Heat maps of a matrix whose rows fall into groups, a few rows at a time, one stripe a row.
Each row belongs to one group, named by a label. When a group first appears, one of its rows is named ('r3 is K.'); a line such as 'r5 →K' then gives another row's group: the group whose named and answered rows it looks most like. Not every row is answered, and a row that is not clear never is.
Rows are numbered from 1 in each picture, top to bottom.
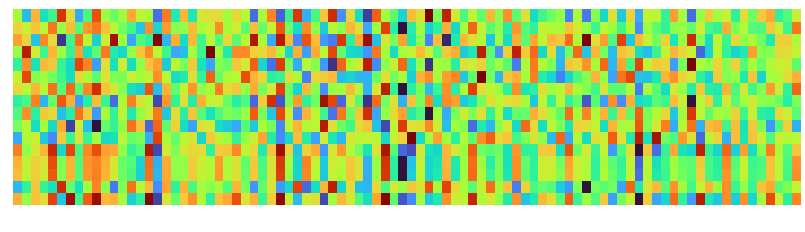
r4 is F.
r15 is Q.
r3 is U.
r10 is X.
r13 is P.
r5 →U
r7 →P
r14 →P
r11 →X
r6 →F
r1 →Q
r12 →P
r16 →P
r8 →Q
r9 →U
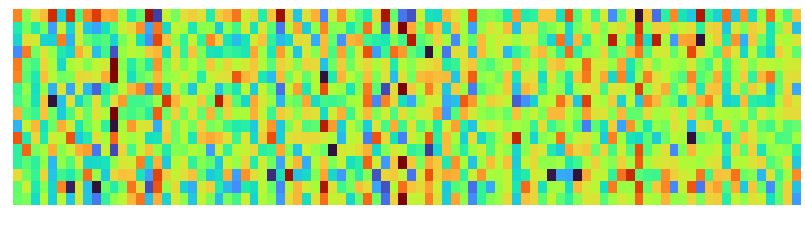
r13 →X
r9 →U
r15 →X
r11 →Q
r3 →X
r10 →Q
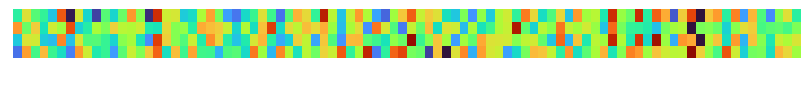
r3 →X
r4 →U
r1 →X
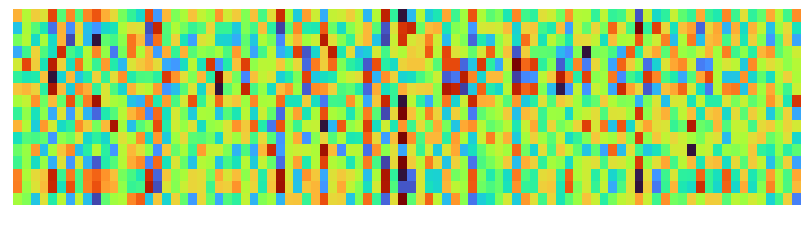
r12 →Q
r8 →P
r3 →X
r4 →Q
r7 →F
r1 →P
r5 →F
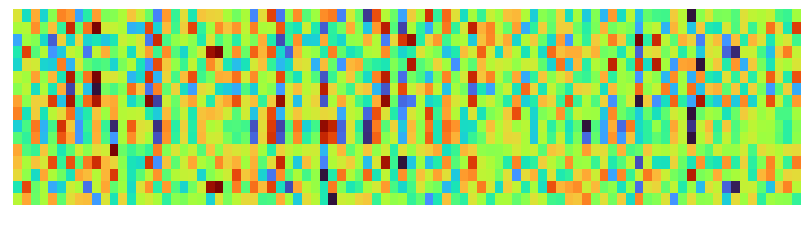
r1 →Q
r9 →Q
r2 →P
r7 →X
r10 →Q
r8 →P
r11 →Q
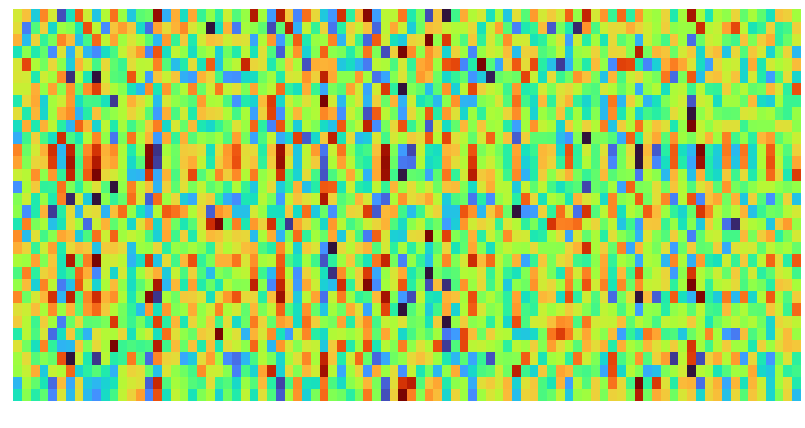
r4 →X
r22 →U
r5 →F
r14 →P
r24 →P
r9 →Q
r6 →X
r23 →U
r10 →U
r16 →X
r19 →Q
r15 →Q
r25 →P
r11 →Q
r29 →X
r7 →P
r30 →Q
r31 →X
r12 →P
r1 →U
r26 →U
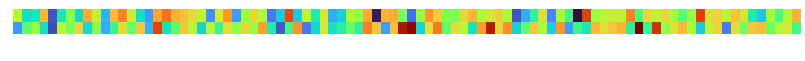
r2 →X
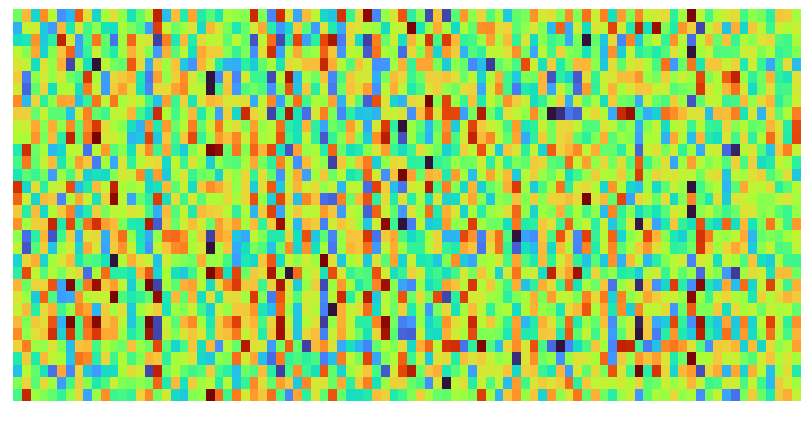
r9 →F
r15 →Q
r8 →Q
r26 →P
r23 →P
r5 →X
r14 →X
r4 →Q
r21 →Q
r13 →U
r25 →U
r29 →U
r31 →U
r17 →Q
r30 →X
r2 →X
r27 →P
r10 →P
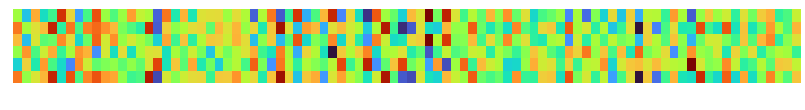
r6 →P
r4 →U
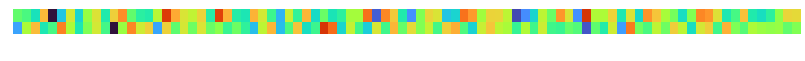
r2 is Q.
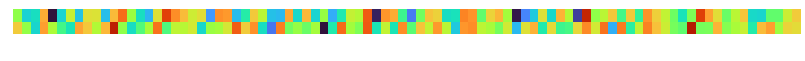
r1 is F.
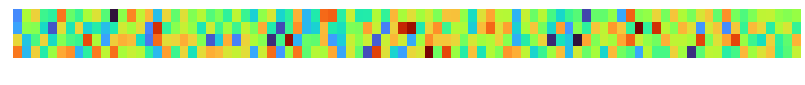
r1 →Q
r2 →X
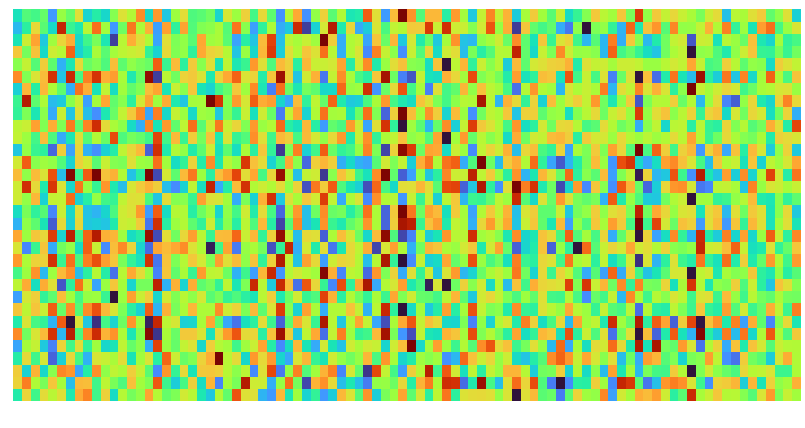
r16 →Q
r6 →P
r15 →F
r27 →P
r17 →X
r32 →U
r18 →X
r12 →X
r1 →X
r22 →Q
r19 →P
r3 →Q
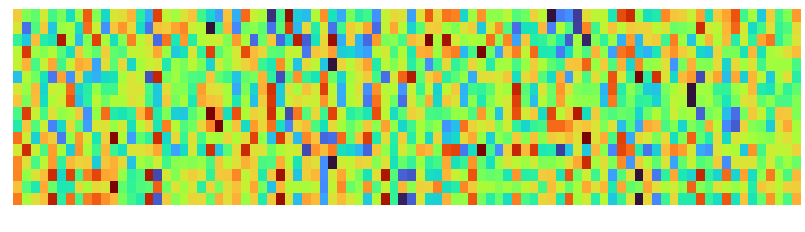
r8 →Q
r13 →U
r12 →F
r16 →P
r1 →F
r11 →U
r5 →U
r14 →P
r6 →X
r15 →U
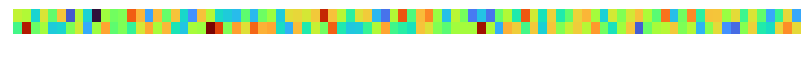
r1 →X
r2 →F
